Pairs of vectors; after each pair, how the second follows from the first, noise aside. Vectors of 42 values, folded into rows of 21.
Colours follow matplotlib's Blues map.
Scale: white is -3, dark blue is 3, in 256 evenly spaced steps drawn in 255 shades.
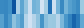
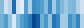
shuffled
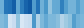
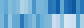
wrapped around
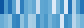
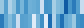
wrapped around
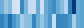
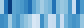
wrapped around
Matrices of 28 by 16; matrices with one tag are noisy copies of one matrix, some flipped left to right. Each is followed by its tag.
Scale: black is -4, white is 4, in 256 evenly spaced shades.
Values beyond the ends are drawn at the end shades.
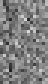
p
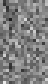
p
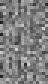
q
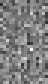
q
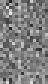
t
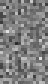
q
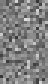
t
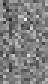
p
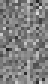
t
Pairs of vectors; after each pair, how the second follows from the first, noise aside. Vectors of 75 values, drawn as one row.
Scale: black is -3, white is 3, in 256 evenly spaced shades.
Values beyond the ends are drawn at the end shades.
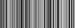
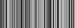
copied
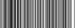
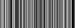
sign-scrambled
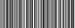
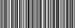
wrapped around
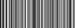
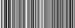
sign-scrambled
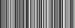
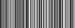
copied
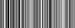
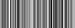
wrapped around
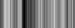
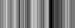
wrapped around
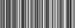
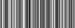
wrapped around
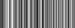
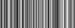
wrapped around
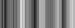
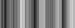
copied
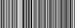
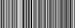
copied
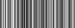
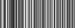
sign-scrambled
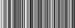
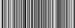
sign-scrambled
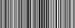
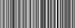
sign-scrambled
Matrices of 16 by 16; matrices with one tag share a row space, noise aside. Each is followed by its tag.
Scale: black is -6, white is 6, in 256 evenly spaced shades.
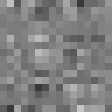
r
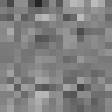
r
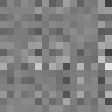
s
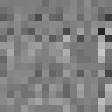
s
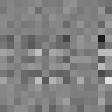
s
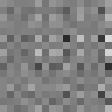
s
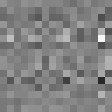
s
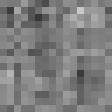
r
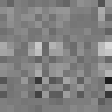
s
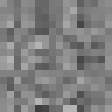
r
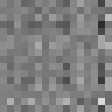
s
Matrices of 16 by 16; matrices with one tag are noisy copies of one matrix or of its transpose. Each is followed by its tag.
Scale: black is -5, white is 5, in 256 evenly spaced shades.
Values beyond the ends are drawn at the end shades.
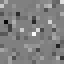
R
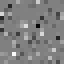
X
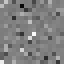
R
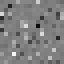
X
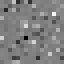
X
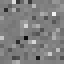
X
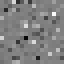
X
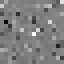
R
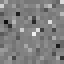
R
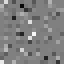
R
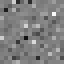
X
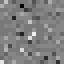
R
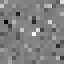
R
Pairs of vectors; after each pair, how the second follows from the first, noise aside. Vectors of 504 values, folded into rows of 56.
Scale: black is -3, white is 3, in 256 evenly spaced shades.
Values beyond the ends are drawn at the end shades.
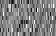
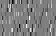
partly zeroed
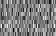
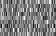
negated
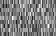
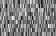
sign-scrambled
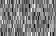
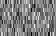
negated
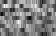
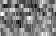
negated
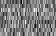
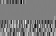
partly zeroed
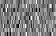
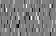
partly zeroed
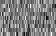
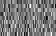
sign-scrambled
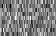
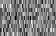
negated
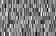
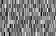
negated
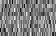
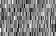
sign-scrambled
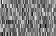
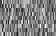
sign-scrambled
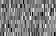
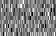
sign-scrambled
